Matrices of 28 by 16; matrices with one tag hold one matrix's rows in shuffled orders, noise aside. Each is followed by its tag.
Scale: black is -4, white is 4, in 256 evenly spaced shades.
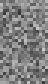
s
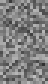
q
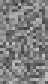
q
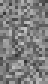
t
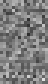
q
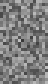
s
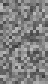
s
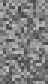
q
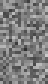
s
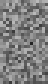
q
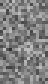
t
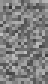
q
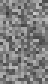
q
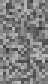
q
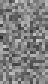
s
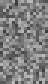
t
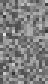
t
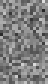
s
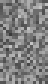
t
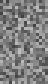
t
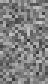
t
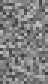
t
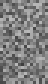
t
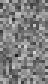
s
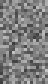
s
